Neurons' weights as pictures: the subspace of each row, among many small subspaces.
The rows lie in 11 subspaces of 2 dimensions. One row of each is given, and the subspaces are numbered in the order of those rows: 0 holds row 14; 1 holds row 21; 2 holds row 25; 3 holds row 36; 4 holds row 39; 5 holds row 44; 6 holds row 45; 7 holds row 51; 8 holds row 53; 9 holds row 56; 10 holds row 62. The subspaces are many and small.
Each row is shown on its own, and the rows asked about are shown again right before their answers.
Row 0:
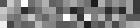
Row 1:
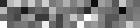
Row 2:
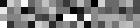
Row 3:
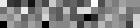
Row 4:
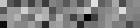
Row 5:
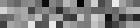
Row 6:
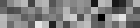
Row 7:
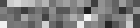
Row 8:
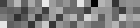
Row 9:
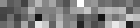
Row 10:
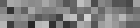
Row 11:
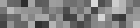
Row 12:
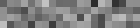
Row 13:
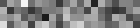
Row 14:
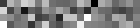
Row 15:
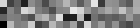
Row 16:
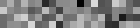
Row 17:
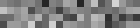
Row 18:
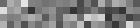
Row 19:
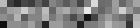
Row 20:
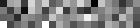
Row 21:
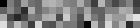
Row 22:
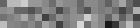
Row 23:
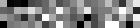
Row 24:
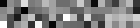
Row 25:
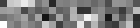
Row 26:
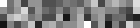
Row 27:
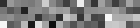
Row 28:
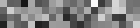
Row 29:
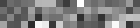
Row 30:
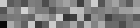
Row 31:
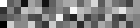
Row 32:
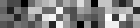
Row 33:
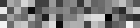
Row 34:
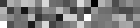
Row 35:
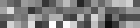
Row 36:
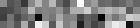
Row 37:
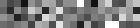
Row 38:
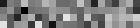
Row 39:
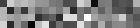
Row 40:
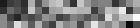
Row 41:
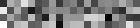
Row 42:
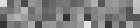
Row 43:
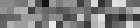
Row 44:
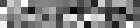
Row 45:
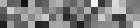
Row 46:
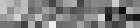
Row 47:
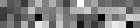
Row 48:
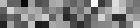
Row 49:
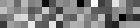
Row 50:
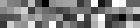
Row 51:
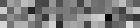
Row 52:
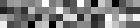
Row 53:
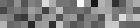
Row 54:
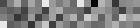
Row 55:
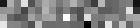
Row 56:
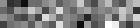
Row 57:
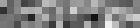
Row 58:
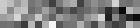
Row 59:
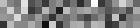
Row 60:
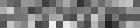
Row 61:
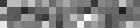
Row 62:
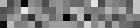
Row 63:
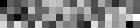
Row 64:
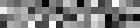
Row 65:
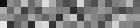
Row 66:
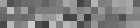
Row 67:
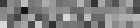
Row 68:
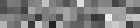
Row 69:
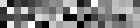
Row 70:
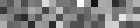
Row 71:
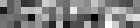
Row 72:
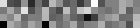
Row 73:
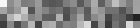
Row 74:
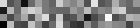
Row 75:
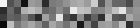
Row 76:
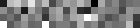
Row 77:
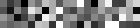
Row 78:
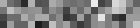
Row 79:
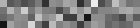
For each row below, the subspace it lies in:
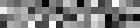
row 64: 0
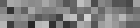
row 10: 4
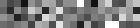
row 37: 9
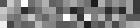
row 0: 10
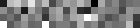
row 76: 2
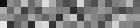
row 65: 3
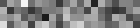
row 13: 6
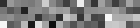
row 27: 5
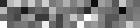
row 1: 8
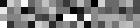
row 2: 5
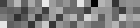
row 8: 8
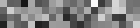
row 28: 6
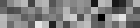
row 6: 6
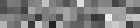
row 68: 5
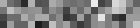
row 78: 6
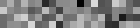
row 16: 8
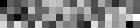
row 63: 1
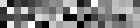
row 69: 4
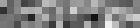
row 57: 4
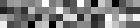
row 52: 0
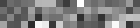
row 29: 3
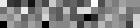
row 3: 2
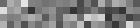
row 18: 5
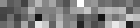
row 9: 3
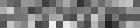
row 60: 4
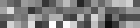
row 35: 4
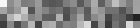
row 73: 1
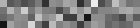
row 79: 0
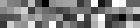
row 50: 7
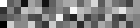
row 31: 3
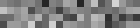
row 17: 0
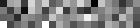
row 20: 2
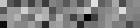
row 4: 8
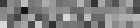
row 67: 10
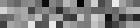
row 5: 0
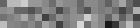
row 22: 9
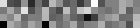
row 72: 2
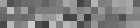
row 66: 4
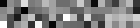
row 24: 10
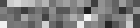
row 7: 9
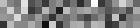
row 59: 2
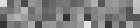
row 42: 1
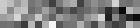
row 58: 10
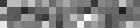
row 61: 8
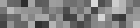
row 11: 6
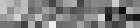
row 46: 10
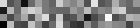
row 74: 7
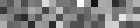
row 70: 8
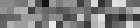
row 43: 7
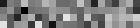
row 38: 10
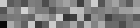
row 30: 5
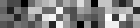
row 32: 2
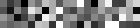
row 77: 9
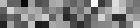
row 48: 6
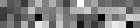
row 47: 3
